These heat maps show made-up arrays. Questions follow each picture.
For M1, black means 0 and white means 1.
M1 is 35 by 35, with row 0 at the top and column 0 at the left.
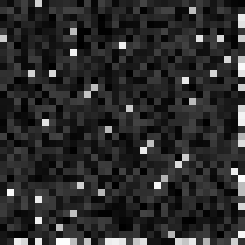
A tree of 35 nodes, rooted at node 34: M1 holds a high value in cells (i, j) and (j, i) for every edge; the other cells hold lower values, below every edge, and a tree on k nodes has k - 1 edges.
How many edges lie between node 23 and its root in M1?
2
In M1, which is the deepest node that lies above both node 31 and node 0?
5
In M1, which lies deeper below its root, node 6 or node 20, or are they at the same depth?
node 6
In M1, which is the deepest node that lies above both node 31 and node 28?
5
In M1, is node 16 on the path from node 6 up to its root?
no
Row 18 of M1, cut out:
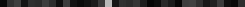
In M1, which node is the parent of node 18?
15
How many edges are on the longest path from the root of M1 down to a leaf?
2
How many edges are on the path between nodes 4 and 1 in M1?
4
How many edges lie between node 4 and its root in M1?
2
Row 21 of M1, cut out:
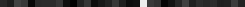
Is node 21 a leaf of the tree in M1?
yes
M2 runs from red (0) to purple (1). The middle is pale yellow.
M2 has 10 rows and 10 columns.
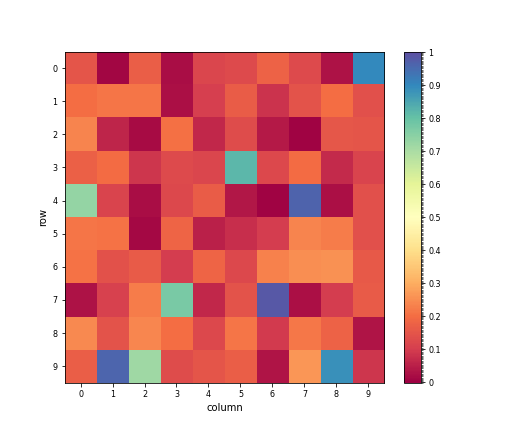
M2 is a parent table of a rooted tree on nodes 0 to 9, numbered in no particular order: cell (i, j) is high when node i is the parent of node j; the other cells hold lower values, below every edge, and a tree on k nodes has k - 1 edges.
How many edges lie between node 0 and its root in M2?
1
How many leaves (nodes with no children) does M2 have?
5
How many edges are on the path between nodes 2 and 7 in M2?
4
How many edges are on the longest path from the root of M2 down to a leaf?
3
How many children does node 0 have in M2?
1
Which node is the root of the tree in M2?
4
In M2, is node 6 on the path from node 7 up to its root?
no
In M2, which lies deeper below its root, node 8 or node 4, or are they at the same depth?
node 8
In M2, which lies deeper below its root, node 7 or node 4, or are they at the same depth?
node 7
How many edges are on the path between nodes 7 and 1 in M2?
4
